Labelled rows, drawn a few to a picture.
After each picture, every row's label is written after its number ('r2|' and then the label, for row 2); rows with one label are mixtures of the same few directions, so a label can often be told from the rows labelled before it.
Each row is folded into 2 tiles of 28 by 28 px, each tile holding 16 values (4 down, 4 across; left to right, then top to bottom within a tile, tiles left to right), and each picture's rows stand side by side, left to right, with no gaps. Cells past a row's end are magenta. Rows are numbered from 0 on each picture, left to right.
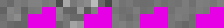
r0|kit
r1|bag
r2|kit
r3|kit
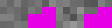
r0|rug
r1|kit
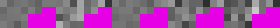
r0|bag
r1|rug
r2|bag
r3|bag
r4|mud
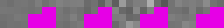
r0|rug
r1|mud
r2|bag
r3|bag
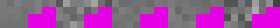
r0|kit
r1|bag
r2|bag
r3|kit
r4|mud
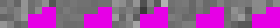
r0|rug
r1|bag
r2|mud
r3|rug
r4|kit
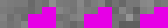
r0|mud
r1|rug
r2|kit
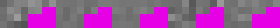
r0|kit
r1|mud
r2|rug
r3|rug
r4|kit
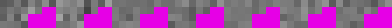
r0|mud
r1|mud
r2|kit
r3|rug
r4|mud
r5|rug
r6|bag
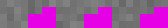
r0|mud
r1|bag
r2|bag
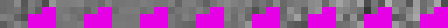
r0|rug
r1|mud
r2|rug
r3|bag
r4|mud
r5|kit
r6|mud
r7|rug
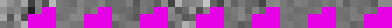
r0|mud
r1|rug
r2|rug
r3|bag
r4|bag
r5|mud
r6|bag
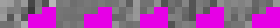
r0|mud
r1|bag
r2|rug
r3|rug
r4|mud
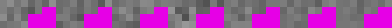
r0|mud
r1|rug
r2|kit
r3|kit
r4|kit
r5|bag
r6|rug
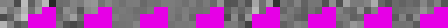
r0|rug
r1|kit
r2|mud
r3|mud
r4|mud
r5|rug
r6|bag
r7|mud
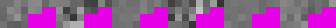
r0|kit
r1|kit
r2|mud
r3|mud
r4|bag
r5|mud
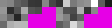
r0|kit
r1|bag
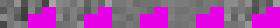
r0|rug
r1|mud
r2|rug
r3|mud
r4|mud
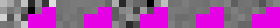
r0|mud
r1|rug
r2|bag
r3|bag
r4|bag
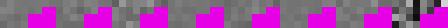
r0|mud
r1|kit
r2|bag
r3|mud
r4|mud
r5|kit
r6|bag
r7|rug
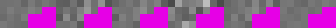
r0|mud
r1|mud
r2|mud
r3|bag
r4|mud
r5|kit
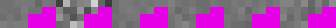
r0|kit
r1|bag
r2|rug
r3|kit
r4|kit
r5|mud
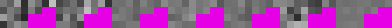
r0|rug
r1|mud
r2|rug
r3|rug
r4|rug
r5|kit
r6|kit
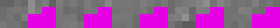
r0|mud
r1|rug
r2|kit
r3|kit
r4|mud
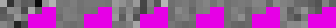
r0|bag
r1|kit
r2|mud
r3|kit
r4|kit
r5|kit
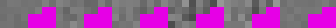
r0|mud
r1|kit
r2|mud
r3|rug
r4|mud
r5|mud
